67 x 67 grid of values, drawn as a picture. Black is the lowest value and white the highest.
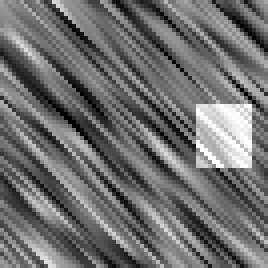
Odd patch: higher, in the middle right. Mirror symmetry: none. Grain: diagonal, down to the right. Ninth with the highest average: middle right.
